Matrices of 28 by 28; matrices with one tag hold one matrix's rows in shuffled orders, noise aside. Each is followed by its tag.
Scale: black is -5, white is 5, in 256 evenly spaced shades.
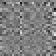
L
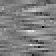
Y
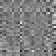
L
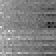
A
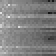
A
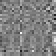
L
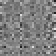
L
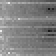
A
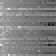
A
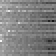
A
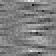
Y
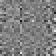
L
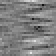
Y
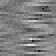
Y
